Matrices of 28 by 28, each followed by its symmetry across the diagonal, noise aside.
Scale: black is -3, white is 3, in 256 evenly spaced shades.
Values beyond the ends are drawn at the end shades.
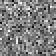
neither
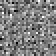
antisymmetric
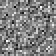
symmetric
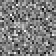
neither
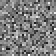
symmetric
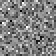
symmetric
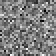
neither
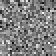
antisymmetric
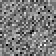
symmetric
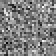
antisymmetric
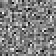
antisymmetric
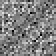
symmetric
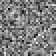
symmetric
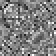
symmetric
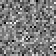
neither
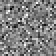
antisymmetric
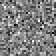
neither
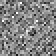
symmetric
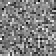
antisymmetric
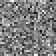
neither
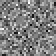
symmetric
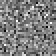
neither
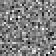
antisymmetric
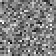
neither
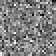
antisymmetric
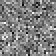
antisymmetric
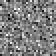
antisymmetric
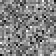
symmetric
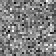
neither
